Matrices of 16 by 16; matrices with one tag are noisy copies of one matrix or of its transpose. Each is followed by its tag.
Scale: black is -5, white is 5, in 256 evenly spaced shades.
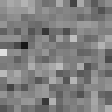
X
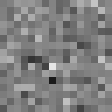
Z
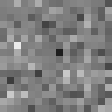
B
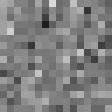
X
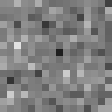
B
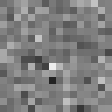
Z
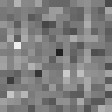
B
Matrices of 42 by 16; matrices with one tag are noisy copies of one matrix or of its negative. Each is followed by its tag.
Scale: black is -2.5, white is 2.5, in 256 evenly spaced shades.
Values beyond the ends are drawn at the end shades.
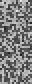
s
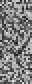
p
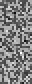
s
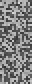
s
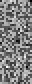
s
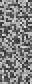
s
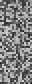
s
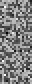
s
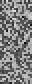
p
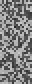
p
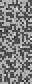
s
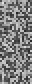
s
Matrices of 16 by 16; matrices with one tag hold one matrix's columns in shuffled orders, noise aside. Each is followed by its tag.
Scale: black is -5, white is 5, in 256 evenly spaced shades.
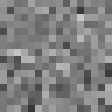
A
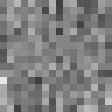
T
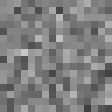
A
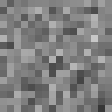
A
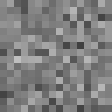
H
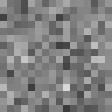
H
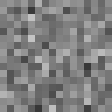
A
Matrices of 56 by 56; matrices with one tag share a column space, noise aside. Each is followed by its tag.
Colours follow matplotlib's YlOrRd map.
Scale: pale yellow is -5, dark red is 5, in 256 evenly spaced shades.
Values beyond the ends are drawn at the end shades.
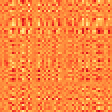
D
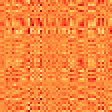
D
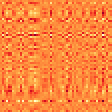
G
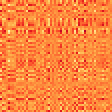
D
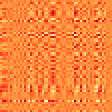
G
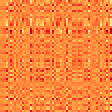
D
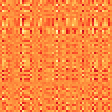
D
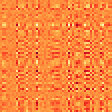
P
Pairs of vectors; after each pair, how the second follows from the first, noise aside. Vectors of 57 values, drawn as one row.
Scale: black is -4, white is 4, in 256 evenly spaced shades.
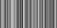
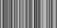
reversed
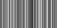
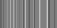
partly zeroed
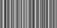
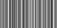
reversed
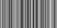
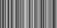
wrapped around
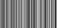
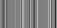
partly zeroed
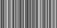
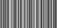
wrapped around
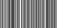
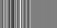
partly zeroed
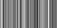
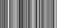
reversed
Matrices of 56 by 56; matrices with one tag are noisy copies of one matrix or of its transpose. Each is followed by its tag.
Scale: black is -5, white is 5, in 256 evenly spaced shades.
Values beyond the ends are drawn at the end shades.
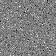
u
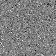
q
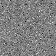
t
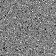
q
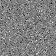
t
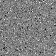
q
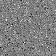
u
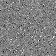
t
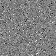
t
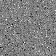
u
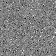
t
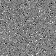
t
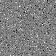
u
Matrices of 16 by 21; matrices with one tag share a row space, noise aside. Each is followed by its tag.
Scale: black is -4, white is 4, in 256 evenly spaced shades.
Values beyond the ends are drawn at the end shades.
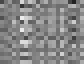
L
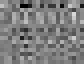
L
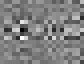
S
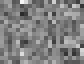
S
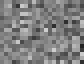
S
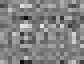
L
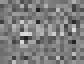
L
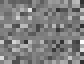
S
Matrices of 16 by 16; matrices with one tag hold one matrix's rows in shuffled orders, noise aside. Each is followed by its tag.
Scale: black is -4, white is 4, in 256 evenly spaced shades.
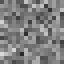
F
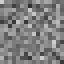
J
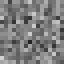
J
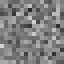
J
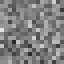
J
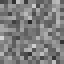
J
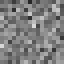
J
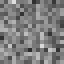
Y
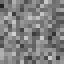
Y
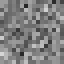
F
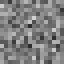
J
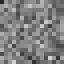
Y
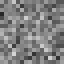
Y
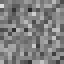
J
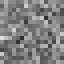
F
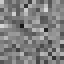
F
